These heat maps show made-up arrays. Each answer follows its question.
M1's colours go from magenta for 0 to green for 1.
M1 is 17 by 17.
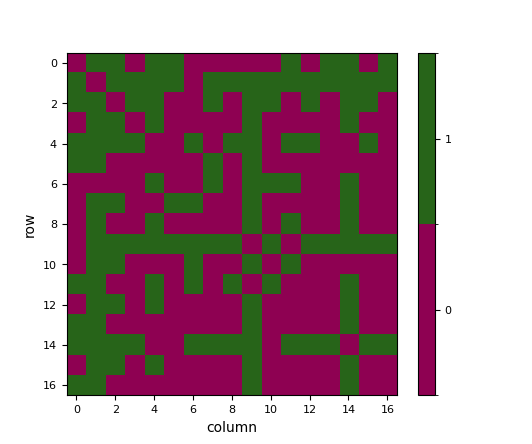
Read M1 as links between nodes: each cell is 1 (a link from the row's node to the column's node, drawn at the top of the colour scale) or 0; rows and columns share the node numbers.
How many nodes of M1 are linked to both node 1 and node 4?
8
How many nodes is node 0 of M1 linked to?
8
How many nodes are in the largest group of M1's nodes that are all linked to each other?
5
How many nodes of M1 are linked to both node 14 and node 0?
5
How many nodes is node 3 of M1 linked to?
5
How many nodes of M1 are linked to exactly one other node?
0
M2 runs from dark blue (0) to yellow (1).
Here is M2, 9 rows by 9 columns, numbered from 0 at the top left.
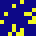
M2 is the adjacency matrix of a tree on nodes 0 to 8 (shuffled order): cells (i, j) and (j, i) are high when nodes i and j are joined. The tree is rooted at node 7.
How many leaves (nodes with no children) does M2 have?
5
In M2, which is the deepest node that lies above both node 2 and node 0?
5
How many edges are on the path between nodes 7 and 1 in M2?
2
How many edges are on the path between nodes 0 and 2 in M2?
3
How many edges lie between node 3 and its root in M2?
1
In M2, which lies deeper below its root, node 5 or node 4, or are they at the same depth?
node 4
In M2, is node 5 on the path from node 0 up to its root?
yes
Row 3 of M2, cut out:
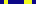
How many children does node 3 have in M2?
2
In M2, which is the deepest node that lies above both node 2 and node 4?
8
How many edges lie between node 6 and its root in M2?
2
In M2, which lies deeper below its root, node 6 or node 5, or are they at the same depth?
node 6
